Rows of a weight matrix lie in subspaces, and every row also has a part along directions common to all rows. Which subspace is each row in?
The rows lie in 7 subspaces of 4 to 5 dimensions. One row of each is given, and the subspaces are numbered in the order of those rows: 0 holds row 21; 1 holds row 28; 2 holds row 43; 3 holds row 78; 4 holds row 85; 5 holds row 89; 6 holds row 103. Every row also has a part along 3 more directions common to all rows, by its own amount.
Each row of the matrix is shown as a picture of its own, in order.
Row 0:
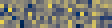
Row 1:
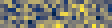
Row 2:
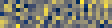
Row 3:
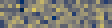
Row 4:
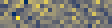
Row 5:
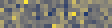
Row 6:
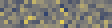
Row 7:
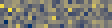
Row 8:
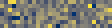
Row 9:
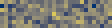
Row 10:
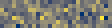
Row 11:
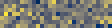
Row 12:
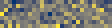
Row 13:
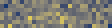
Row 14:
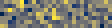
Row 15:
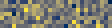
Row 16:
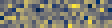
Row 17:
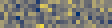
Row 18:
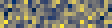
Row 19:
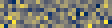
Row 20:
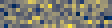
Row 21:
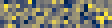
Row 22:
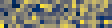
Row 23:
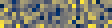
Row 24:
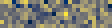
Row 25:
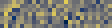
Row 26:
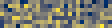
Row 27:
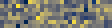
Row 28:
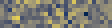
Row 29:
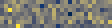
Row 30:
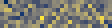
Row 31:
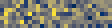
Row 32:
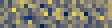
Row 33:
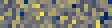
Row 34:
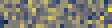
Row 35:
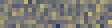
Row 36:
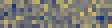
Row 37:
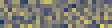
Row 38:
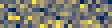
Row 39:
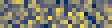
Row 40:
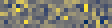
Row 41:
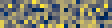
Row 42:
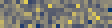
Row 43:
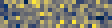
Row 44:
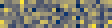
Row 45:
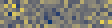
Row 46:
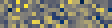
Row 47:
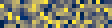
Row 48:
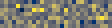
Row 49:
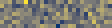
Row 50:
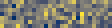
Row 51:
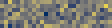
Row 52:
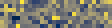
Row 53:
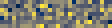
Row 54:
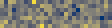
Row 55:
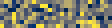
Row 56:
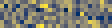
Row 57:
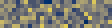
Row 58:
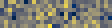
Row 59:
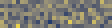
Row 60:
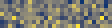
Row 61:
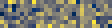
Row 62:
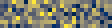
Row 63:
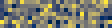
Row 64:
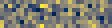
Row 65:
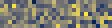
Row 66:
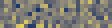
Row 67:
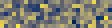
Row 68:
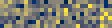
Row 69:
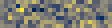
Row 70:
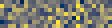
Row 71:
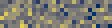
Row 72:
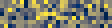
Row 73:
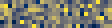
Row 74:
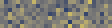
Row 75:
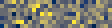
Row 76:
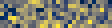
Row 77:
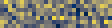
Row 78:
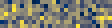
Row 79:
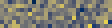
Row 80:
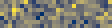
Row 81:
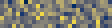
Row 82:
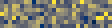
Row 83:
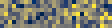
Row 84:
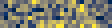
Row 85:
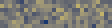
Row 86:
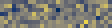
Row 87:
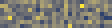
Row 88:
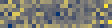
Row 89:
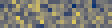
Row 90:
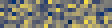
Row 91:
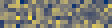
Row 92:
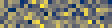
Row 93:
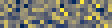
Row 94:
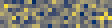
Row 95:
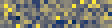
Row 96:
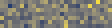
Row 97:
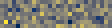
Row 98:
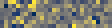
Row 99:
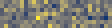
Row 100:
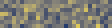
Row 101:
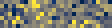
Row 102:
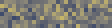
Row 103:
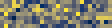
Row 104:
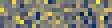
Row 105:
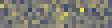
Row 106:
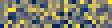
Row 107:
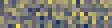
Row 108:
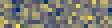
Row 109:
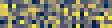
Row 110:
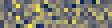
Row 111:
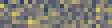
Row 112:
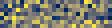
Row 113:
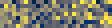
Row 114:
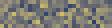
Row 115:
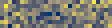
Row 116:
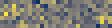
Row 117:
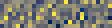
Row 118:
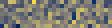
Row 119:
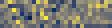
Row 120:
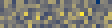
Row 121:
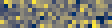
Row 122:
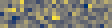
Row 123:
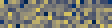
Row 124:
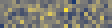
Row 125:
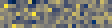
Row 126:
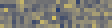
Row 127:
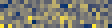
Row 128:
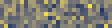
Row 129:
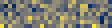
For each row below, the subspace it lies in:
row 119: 6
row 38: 6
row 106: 1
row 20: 6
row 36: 3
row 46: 3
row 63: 6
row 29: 5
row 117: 6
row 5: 1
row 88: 3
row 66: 5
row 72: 4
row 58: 1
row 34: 5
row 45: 3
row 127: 3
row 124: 1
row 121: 2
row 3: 4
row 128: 4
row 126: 4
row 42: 5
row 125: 0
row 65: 2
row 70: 4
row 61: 2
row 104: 1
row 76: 6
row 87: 6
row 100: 0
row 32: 1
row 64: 5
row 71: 3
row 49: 2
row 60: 6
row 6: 3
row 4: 2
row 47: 6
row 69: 4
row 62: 4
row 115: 3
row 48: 4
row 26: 6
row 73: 6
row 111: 2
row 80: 0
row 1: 2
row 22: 6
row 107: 1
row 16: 6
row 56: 5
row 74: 1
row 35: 2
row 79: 2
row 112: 6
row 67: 0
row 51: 3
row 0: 5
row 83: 2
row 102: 4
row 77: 2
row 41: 4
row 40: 0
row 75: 6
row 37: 1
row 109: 6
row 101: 0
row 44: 4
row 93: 3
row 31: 3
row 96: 6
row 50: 3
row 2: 0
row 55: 5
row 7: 5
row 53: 5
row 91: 6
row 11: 3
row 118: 2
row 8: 2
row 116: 3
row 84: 2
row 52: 4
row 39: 1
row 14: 4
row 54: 1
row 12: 4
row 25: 6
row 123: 1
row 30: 2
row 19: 2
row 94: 0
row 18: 5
